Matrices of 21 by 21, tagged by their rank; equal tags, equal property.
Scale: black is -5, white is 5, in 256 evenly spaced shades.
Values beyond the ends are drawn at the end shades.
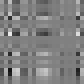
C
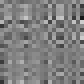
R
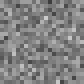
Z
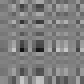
C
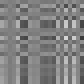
C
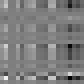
C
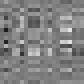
R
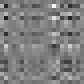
R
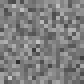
Z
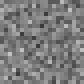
Z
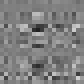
R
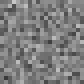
Z
